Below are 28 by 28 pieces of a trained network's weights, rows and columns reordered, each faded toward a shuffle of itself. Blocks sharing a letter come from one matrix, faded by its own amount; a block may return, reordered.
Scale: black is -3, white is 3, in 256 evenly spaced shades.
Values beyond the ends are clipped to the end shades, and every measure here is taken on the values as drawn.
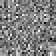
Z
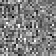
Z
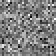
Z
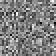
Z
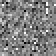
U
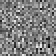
Z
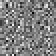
Z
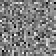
Z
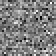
U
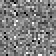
U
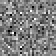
U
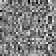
Z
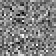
Z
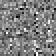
U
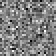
Z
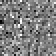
U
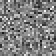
Z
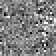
U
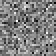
Z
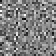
Z
